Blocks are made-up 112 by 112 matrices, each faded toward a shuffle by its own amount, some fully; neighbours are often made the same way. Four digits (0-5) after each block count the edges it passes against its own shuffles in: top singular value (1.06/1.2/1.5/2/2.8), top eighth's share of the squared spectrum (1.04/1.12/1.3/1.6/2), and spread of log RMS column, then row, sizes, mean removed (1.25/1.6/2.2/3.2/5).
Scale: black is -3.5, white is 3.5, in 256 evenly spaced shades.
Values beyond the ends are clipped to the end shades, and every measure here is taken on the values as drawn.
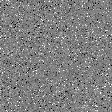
3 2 0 0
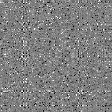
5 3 2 2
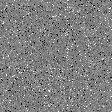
1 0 0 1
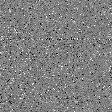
2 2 1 1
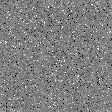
0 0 0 0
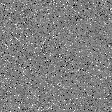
0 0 0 0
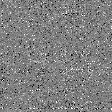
1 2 2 2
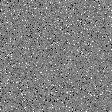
0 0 0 0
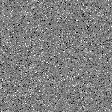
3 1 0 0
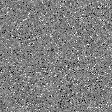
3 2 0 0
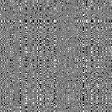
5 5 4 3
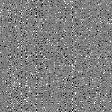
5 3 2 1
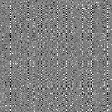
5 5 4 3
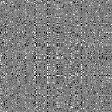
5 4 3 2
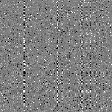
5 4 3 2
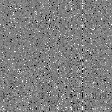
4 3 2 1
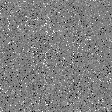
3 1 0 0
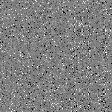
3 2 1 1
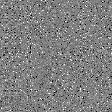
4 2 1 1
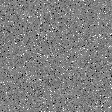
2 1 0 0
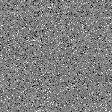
3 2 1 0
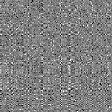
5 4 3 3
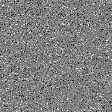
1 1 0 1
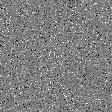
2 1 0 0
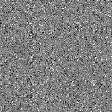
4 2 2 1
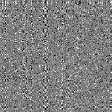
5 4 3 2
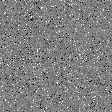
2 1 0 0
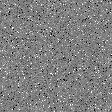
0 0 0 0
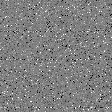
3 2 0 1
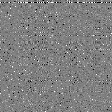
5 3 1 2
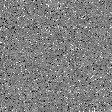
3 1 0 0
